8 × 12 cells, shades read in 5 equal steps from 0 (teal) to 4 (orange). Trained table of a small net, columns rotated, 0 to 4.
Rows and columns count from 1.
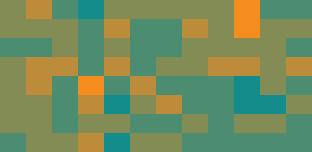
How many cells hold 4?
3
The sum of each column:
14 18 13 15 13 13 13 14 13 16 12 12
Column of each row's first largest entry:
10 10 3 2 4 4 1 4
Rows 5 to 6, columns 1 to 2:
2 3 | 2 2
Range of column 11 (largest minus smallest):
2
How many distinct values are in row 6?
4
